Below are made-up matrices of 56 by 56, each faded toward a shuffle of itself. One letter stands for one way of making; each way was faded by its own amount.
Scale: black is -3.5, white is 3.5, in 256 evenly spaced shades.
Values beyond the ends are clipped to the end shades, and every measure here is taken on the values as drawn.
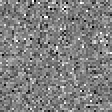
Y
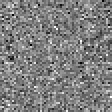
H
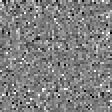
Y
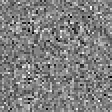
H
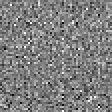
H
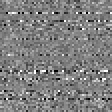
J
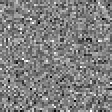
H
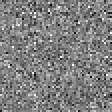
H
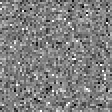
Y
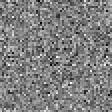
H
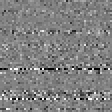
J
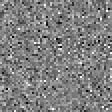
Y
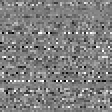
J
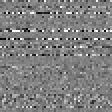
J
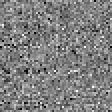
H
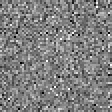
H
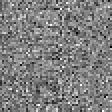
H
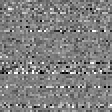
J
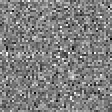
H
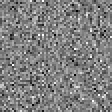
H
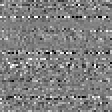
J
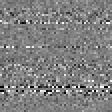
J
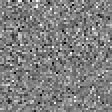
Y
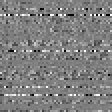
J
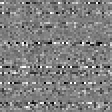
J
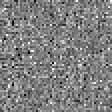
Y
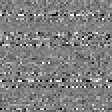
J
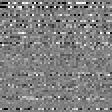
J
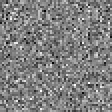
H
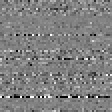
J
